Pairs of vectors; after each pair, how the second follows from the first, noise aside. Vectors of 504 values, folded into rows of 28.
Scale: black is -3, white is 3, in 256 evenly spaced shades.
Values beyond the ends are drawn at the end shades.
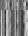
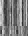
reversed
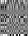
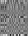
shrunk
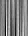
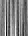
negated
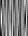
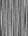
shrunk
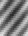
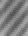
shrunk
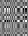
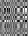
negated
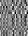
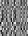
reversed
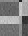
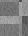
shrunk
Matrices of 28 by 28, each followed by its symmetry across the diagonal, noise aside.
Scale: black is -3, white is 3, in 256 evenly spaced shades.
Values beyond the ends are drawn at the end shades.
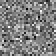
antisymmetric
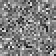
symmetric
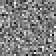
antisymmetric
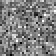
antisymmetric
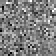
antisymmetric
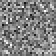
symmetric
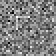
symmetric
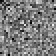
symmetric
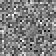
symmetric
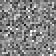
symmetric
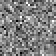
antisymmetric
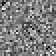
symmetric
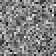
symmetric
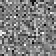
antisymmetric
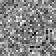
symmetric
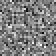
antisymmetric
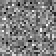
antisymmetric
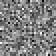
antisymmetric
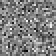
antisymmetric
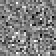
antisymmetric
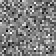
symmetric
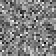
antisymmetric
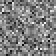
antisymmetric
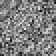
symmetric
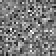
symmetric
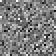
symmetric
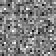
antisymmetric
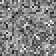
symmetric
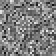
symmetric
